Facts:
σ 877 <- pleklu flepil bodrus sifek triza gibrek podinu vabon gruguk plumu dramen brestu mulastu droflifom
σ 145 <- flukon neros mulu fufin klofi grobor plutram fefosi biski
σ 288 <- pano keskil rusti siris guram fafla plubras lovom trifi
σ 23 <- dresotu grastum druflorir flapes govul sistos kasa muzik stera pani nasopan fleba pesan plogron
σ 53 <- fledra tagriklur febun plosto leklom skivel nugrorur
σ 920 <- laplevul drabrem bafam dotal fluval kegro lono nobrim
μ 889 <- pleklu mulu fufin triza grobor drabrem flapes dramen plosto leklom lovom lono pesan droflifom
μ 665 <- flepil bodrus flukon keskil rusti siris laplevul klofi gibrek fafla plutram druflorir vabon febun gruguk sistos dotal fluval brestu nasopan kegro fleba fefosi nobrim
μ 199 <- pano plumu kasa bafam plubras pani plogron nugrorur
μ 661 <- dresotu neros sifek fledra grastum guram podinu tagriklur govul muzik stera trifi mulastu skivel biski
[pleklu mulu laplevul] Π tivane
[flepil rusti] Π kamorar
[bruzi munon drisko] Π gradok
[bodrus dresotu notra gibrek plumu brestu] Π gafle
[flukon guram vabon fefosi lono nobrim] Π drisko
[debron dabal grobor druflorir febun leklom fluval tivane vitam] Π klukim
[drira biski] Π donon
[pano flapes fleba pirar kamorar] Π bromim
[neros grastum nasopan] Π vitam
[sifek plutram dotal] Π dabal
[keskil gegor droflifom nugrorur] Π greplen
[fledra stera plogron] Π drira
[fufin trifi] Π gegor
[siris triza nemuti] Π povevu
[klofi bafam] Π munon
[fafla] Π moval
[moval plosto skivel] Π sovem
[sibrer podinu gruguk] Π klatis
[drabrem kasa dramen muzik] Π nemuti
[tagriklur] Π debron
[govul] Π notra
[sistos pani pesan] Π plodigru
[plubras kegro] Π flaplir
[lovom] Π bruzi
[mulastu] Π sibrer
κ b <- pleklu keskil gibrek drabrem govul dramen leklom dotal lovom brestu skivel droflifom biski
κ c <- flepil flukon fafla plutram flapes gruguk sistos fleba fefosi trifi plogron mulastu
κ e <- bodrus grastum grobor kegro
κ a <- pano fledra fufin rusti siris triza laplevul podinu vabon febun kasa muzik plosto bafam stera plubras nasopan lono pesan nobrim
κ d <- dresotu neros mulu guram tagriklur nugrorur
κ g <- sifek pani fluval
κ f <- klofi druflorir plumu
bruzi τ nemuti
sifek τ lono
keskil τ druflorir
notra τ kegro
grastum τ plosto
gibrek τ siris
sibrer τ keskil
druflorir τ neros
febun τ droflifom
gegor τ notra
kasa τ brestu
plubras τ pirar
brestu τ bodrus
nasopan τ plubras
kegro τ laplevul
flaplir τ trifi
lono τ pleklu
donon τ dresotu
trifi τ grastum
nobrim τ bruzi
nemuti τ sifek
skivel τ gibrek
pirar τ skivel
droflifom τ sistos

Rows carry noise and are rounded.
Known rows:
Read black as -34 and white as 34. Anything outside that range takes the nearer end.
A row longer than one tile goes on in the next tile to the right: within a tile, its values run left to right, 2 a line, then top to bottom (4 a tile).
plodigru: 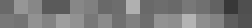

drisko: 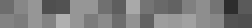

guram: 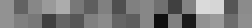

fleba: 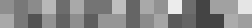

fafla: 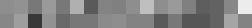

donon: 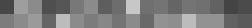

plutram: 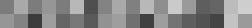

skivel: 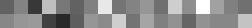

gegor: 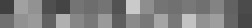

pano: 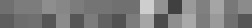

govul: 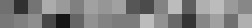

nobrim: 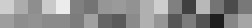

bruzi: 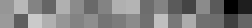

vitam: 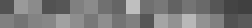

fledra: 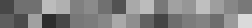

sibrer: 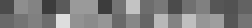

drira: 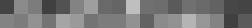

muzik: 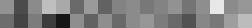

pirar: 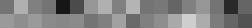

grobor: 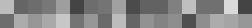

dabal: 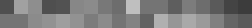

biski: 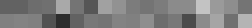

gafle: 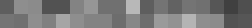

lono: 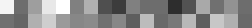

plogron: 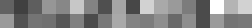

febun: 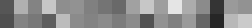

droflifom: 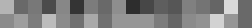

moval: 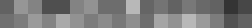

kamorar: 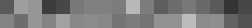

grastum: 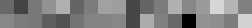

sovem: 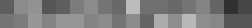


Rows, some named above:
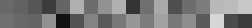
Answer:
plumu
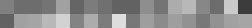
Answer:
leklom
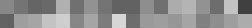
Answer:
leklom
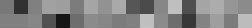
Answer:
govul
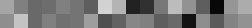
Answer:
bodrus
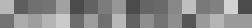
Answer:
grobor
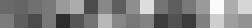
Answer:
trifi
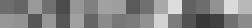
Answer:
druflorir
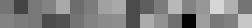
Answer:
grastum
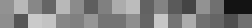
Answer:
bruzi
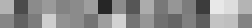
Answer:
flapes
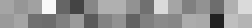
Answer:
nasopan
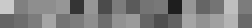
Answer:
triza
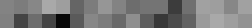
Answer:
podinu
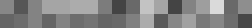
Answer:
bafam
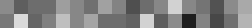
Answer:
kegro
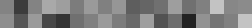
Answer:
dresotu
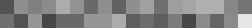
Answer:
tagriklur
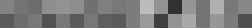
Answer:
pano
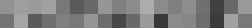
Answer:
rusti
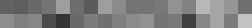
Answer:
biski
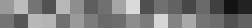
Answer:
nemuti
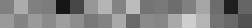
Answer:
pirar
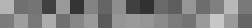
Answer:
dramen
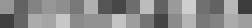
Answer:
plosto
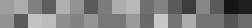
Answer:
bruzi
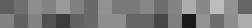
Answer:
neros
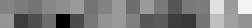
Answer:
mulastu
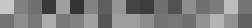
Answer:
dramen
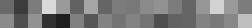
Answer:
stera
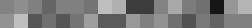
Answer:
brestu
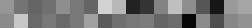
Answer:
bodrus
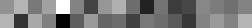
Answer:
sifek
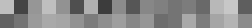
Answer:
pesan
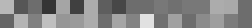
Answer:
drabrem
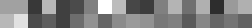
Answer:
gibrek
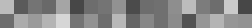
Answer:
grobor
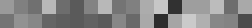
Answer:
plubras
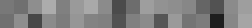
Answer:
laplevul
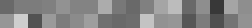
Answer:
dotal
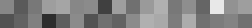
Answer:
kasa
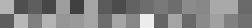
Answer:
drabrem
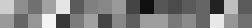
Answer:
pleklu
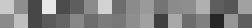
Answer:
siris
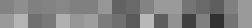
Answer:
fluval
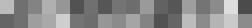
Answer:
fufin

